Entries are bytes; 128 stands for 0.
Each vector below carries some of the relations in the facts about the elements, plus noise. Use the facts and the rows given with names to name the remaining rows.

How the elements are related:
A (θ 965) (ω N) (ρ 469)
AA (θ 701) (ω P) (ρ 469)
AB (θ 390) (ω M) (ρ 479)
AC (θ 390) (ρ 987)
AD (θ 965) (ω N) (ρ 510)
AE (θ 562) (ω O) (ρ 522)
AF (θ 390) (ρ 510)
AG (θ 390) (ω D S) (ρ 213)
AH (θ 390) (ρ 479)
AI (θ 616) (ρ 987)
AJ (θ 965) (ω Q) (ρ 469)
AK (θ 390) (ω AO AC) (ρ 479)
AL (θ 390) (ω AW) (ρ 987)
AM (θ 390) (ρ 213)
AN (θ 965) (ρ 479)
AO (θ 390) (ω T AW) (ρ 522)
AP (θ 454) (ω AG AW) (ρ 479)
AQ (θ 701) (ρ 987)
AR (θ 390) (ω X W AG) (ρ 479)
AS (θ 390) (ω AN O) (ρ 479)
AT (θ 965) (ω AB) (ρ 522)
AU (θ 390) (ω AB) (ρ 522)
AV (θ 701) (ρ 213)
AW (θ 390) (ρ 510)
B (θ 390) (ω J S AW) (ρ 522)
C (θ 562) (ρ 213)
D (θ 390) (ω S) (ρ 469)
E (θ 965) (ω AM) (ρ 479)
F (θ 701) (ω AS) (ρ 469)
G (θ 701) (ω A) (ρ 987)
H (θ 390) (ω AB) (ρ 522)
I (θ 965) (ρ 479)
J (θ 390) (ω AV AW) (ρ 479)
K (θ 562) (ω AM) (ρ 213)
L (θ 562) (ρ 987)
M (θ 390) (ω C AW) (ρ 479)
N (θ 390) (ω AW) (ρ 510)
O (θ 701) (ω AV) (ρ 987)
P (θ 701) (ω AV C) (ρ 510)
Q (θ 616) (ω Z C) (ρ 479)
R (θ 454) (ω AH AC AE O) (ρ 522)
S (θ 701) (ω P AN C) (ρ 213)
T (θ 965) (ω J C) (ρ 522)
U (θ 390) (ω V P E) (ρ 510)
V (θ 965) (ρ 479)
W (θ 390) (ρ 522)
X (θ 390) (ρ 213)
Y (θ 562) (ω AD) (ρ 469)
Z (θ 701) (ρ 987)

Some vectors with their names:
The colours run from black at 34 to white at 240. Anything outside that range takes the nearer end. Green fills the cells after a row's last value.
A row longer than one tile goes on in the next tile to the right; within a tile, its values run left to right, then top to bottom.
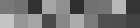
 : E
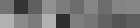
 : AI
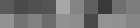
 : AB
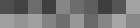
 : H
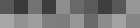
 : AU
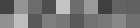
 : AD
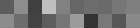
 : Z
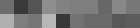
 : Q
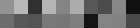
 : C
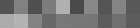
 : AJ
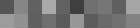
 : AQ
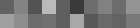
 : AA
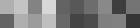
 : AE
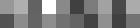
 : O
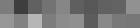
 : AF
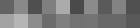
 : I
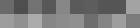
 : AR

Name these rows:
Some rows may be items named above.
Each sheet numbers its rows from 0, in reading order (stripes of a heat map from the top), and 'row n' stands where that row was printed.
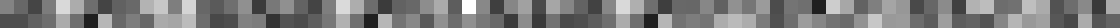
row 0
AW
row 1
AE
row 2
AW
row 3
O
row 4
AW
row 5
AK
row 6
AS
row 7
AH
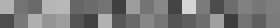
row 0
AC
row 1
P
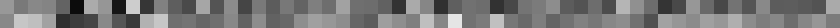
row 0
R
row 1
AT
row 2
AO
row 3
U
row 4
N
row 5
AR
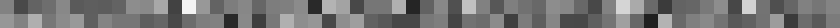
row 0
AF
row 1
AV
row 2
V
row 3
S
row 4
AW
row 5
P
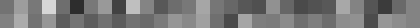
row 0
F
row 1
J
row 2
AB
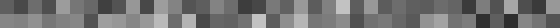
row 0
M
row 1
Y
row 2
T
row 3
AP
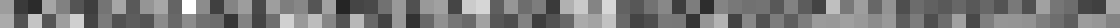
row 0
AM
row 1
O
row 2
K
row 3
AN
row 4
AE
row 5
G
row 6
L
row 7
AL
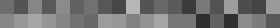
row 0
B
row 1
AP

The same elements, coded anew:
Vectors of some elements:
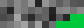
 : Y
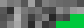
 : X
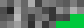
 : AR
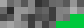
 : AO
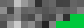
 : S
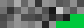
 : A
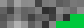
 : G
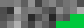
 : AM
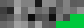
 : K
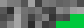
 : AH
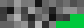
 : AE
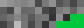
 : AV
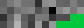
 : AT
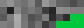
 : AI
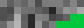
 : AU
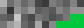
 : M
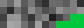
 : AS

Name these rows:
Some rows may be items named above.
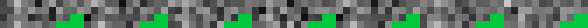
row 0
E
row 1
T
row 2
O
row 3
AE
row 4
T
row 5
F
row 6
J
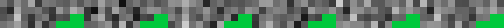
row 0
AR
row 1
AE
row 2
P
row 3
AN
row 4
N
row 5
AL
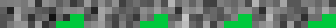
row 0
L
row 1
B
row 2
M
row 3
AW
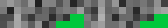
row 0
C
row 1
U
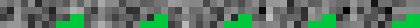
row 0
AK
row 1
G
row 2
AV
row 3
AP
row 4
R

